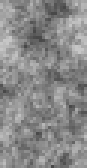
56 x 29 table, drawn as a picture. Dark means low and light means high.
The values follow a bell shape. There are no regular stripes. The ninth with the lowest average is the top middle. The field is mottled with small blotches. No overall slope runs across the table. Neither half mirrors the other.
